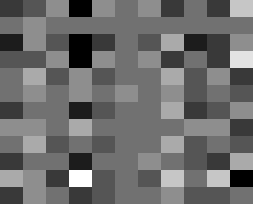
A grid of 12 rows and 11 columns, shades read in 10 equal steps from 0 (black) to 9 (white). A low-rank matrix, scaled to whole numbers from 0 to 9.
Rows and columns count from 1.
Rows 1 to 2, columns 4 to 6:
0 5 4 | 4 4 4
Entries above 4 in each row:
4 1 3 4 4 4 2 5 2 2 5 2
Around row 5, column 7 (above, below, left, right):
5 4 4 6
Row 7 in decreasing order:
6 5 4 4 4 4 3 3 2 2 1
